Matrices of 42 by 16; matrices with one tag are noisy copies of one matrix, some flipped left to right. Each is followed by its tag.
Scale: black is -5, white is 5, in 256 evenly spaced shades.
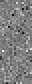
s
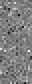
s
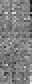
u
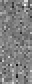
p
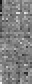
u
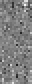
p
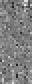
p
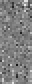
p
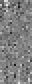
p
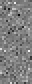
s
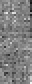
u
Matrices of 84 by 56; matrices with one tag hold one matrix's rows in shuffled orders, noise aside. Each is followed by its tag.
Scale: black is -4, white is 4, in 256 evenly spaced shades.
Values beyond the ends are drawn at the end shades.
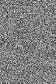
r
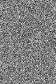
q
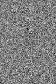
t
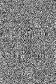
q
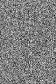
t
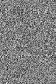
r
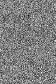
q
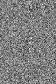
t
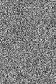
r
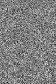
r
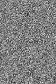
t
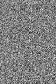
t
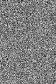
r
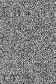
q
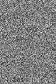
r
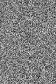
t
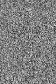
t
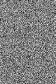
q
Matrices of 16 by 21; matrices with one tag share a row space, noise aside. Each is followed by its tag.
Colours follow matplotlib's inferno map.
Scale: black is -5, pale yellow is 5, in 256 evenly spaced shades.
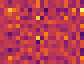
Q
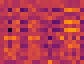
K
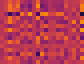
Q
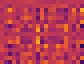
Q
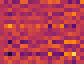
K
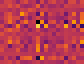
Q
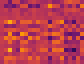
K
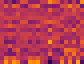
K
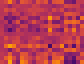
K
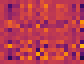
Q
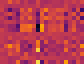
Q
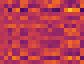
K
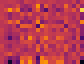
Q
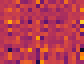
Q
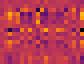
Q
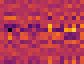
K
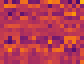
K
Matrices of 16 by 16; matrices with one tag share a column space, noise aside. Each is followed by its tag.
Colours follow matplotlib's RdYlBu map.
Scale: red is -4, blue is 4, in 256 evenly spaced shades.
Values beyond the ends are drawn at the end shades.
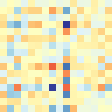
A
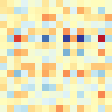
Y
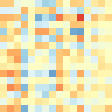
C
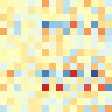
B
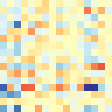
A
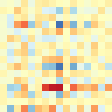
A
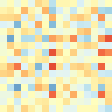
Y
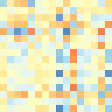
C
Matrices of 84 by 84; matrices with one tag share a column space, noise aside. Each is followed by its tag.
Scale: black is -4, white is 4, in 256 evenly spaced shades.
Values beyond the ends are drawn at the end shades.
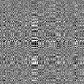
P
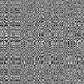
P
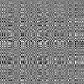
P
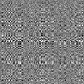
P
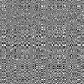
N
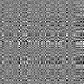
P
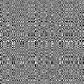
P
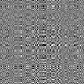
N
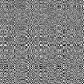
N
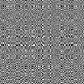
N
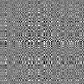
P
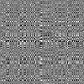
P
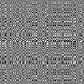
P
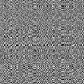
N
